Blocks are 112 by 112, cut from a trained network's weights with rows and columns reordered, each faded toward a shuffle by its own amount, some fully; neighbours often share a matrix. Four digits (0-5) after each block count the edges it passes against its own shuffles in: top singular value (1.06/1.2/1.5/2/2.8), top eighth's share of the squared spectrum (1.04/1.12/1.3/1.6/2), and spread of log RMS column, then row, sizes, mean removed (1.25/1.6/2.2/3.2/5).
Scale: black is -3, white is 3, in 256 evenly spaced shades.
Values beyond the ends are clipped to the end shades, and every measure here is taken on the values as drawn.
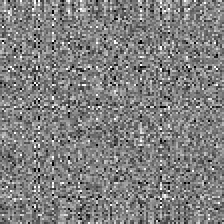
4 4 3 3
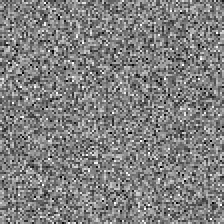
0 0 0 0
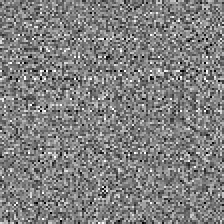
4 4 1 3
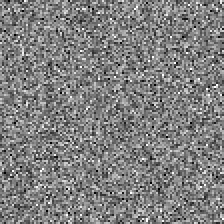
0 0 0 0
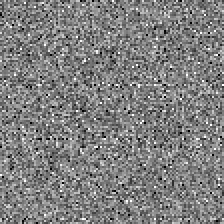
3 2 0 1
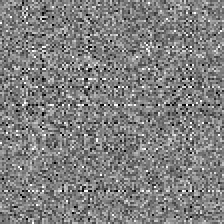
4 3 2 3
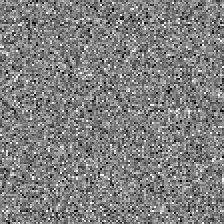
3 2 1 1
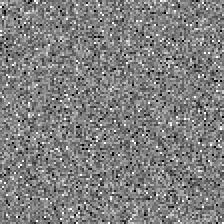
2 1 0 0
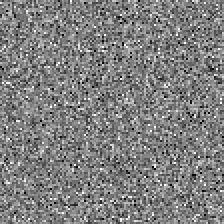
1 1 0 0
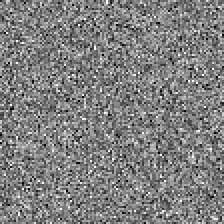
0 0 0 0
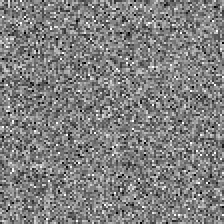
0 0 0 0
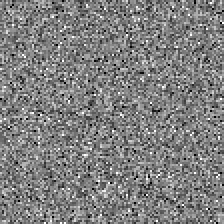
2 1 0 0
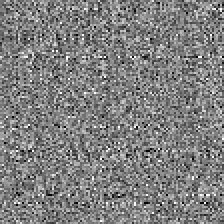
3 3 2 3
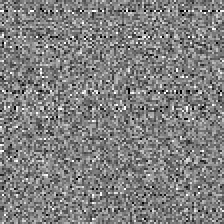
3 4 1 3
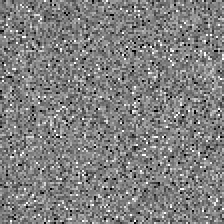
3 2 0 1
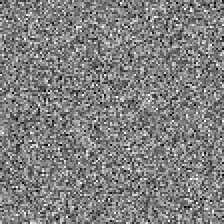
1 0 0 0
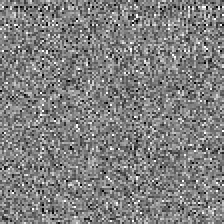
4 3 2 2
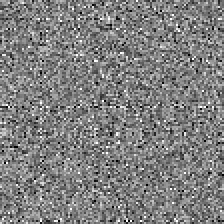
4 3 1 2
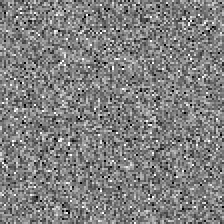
2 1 0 0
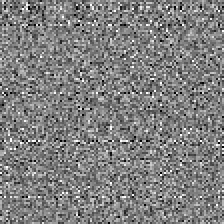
4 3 2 2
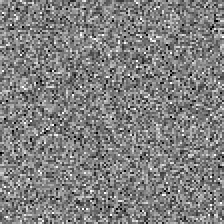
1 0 0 0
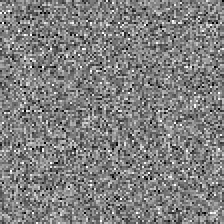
3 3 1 2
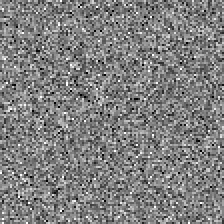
0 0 0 0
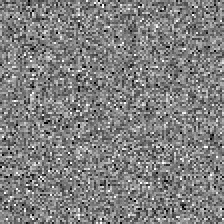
3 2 1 1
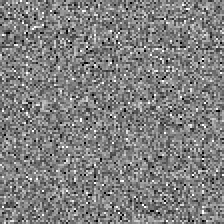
3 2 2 1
